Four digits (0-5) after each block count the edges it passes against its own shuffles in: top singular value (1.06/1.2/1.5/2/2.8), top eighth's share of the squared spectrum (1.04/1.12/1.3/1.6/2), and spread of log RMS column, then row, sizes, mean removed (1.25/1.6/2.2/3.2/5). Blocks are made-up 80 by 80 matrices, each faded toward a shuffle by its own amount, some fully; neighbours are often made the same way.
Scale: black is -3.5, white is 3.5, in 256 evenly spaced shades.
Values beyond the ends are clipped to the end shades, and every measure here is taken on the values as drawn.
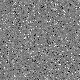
0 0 0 0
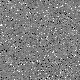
0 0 0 0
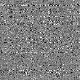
2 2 2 3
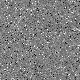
0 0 0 0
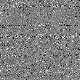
1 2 1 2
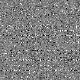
1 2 2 3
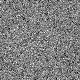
0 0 0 0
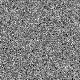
2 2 0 0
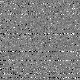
2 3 1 3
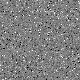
1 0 0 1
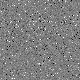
1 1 0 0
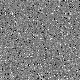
0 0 0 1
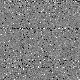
2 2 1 2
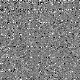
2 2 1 3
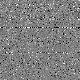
2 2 0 2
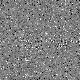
1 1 1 1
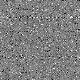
2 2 1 2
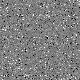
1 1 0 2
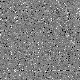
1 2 1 2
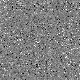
0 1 0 1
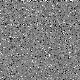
1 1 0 1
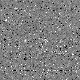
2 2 0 2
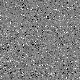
1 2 1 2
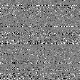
2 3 2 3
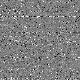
2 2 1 2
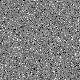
2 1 0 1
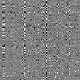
5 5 3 2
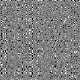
4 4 3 2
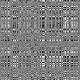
5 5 4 4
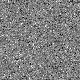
1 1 0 0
